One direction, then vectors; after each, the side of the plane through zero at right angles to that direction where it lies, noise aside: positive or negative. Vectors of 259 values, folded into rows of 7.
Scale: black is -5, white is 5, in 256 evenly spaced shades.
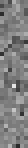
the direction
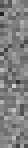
positive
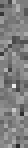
positive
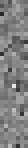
positive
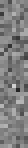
positive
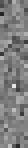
positive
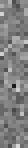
negative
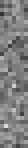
positive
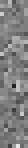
negative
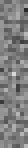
positive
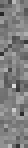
positive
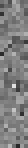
positive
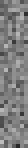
positive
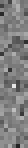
positive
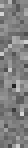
negative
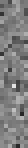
positive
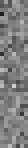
positive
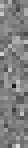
negative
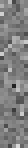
negative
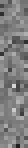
positive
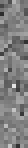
positive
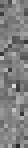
positive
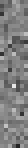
positive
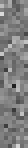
negative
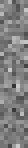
negative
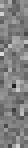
negative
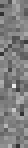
positive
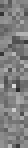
positive
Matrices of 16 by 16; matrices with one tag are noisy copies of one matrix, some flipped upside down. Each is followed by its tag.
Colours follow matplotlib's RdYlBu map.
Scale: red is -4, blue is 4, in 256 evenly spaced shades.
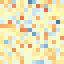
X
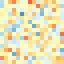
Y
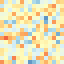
X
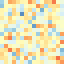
Y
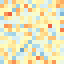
Y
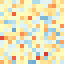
X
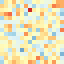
Y
